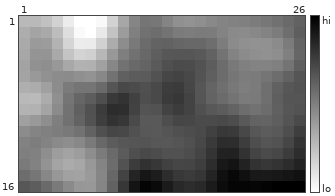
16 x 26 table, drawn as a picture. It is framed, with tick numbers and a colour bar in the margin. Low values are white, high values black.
The ninth with the highest average is the bottom right. No lone cell stands out from its neighbours. There is an overall slope up to the bottom right. The field is mottled with small blotches.
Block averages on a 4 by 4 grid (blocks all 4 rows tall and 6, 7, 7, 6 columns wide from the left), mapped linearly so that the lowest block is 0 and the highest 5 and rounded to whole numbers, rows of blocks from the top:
0 1 2 2
1 3 3 3
2 4 4 3
2 3 5 5
